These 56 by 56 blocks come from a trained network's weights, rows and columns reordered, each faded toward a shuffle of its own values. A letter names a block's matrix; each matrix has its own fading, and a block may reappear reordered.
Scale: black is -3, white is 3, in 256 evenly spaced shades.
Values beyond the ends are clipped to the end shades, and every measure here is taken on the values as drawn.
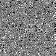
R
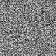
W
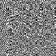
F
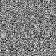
W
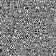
R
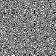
R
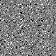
R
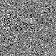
R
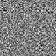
W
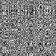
F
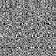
F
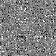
R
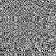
F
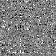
R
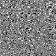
R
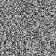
W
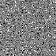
R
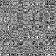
F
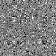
R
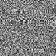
W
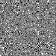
R
